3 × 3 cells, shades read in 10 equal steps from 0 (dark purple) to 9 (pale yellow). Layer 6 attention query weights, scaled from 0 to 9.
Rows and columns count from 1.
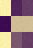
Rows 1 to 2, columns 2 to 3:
1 2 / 7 7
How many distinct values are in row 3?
3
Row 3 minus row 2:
9 -4 -5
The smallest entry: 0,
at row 2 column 1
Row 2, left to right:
0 7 7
